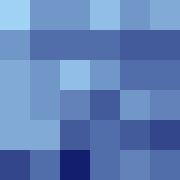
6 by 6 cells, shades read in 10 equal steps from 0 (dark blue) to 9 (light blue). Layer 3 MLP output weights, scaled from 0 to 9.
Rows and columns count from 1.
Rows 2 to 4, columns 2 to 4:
4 4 4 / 6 8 6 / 6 5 3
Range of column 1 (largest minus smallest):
7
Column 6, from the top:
7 3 4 5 2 4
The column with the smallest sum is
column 6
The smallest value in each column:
2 4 0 3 3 2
